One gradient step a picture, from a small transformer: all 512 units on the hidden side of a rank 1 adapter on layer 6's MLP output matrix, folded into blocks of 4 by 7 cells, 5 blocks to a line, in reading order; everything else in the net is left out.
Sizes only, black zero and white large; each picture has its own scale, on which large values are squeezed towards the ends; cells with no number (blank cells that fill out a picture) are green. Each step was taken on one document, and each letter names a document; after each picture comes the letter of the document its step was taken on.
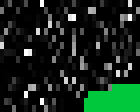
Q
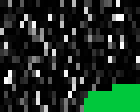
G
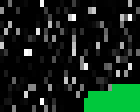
Q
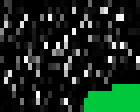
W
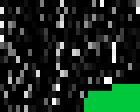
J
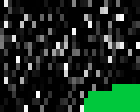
W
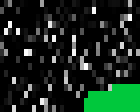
Q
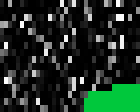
G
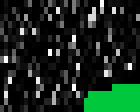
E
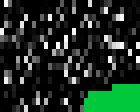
W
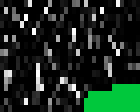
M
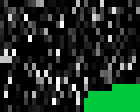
E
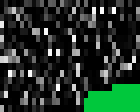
E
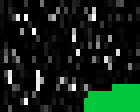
M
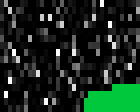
J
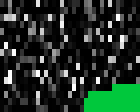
G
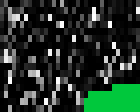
E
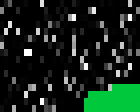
Q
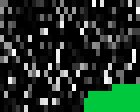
J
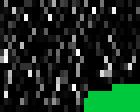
E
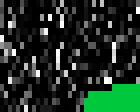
J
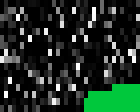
E
